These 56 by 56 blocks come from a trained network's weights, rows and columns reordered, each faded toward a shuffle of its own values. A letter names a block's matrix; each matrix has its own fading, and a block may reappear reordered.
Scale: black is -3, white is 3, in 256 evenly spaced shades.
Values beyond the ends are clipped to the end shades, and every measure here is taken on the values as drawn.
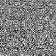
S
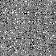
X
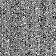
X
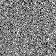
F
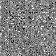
X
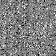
X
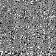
X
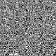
S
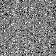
X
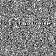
F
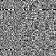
S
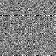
S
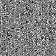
X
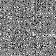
X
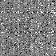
X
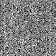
X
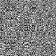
S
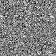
F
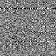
S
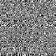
S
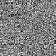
S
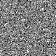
F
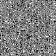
X
